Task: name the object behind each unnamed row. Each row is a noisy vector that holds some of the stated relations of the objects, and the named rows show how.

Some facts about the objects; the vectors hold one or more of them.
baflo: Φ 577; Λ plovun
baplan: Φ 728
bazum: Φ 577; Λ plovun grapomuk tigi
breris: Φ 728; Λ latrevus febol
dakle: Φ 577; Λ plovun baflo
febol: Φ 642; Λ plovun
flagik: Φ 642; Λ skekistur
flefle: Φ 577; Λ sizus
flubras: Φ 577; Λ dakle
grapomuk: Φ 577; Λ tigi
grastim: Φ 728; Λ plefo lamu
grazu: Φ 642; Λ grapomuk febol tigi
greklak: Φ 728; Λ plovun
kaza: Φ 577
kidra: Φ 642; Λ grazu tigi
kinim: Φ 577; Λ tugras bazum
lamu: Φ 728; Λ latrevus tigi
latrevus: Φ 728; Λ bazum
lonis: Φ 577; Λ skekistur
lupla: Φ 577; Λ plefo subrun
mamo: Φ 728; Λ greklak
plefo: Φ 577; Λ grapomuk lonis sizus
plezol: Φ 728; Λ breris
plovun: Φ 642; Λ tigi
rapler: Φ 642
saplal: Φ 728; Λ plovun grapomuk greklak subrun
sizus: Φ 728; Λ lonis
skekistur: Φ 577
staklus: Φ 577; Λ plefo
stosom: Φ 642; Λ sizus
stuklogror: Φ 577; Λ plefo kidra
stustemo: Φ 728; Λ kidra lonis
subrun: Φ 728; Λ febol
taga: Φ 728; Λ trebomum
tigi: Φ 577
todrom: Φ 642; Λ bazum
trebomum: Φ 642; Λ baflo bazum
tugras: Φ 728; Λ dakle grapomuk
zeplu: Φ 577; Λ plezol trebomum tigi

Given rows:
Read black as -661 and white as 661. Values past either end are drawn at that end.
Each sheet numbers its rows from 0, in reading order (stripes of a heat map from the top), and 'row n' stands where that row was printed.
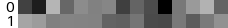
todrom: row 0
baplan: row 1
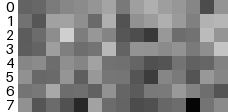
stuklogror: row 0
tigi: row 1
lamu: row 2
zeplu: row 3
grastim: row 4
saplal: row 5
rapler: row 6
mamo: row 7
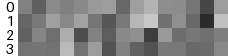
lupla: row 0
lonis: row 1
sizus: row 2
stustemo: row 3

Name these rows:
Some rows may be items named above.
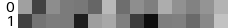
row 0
baflo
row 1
taga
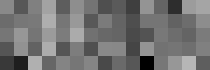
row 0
greklak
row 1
stustemo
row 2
grastim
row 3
sizus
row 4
todrom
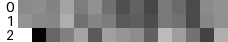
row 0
subrun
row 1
subrun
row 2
flubras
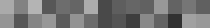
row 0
plovun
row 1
greklak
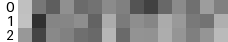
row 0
tugras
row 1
dakle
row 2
baflo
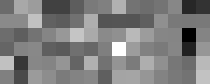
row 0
stosom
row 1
trebomum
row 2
staklus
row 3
flefle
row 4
dakle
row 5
kaza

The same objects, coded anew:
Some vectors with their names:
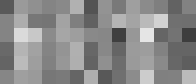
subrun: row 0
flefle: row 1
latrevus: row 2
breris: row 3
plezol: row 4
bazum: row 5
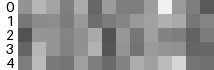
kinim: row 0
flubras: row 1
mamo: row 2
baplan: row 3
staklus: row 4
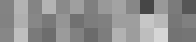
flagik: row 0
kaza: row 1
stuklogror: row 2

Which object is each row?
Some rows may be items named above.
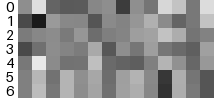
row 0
grapomuk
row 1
baflo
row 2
flubras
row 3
saplal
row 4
lamu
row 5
stosom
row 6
stosom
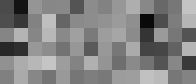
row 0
baflo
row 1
febol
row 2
flagik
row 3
greklak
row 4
trebomum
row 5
kaza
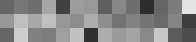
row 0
plovun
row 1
todrom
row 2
sizus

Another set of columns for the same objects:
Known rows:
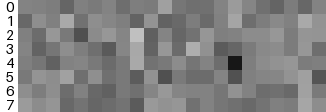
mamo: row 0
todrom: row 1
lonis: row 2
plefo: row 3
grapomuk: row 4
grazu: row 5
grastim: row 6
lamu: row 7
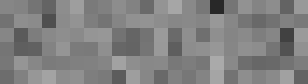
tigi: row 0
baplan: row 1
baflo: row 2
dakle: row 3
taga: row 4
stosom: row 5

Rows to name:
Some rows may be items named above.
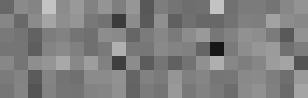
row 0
trebomum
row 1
plovun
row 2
flubras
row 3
grapomuk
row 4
febol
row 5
kinim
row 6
kinim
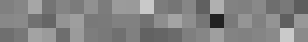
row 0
sizus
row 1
tigi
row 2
flagik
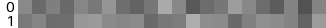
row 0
greklak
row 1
kaza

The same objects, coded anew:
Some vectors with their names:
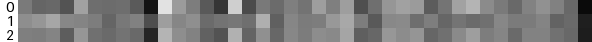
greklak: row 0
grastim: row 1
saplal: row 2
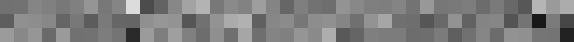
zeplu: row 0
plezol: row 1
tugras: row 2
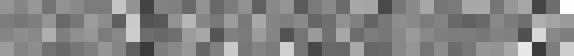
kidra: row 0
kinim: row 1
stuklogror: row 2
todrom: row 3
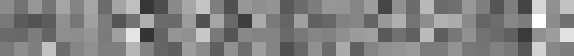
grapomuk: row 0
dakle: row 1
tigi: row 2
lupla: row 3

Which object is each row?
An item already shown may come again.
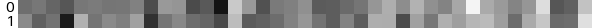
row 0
febol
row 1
plovun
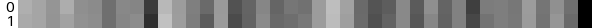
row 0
sizus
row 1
sizus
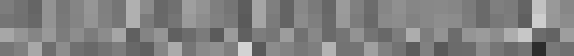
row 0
flubras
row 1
flubras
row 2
stosom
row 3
lamu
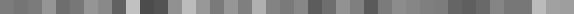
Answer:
kinim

